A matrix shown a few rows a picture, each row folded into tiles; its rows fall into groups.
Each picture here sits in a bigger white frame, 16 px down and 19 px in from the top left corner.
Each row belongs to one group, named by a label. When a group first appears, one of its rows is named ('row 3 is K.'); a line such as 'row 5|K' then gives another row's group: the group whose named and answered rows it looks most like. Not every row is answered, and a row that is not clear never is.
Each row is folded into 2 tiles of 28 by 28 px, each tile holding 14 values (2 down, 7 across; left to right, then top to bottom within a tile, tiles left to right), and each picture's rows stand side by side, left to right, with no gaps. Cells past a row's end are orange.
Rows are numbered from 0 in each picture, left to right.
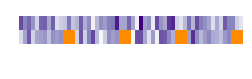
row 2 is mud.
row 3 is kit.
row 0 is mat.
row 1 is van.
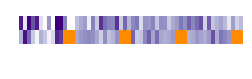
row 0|kit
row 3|mat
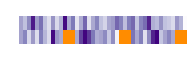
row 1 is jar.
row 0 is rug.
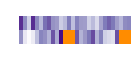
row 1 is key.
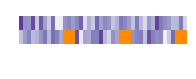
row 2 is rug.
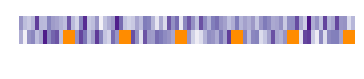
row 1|kit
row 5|mud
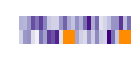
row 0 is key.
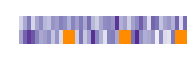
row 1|van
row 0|jar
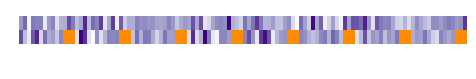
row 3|van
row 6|mat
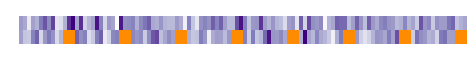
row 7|mud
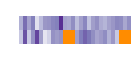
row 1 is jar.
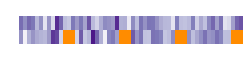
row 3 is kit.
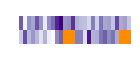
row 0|kit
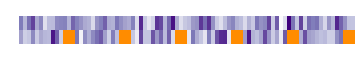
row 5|kit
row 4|rug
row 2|mud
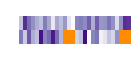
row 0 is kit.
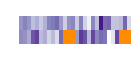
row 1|rug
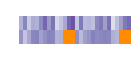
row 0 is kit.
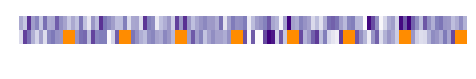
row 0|mud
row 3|rug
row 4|key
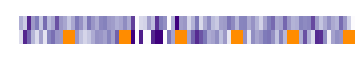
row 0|mud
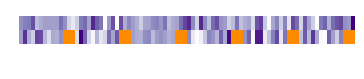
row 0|van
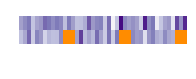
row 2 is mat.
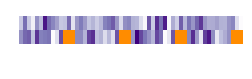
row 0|rug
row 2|rug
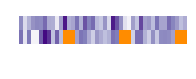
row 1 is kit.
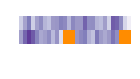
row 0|jar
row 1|kit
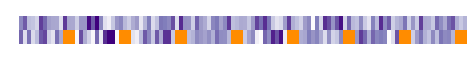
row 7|mud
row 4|key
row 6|rug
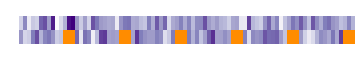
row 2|rug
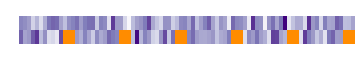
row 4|mud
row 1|kit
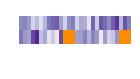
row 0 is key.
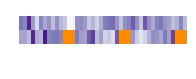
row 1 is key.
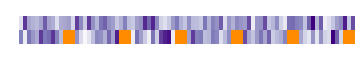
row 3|rug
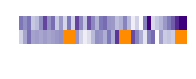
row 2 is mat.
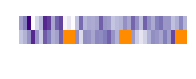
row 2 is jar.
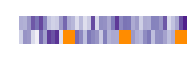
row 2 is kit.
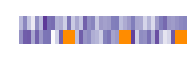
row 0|rug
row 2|key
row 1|mud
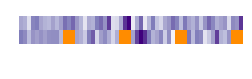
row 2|jar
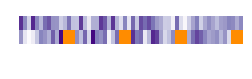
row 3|jar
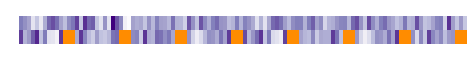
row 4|key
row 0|key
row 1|kit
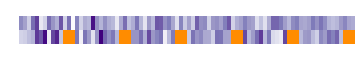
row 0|van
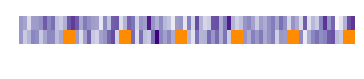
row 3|mud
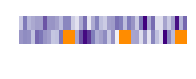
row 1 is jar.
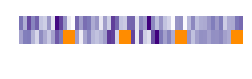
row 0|kit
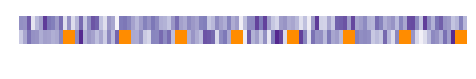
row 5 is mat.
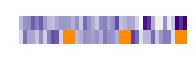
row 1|mud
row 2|mat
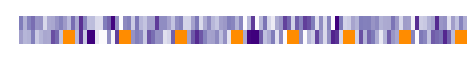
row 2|rug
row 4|jar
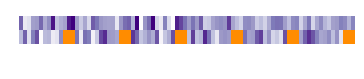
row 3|van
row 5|jar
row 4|key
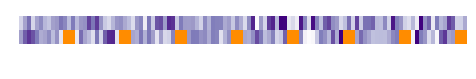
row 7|mud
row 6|kit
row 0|jar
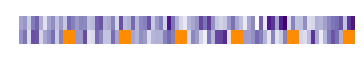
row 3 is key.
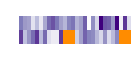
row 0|key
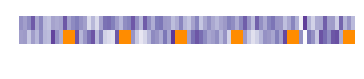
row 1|key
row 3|jar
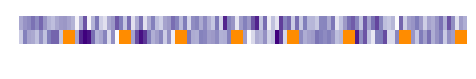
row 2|jar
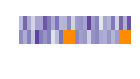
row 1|mat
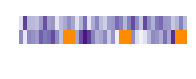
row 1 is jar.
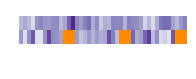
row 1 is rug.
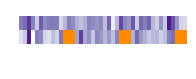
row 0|mat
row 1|rug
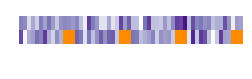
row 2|mat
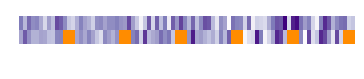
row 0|kit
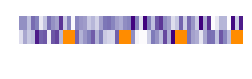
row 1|key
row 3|mat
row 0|van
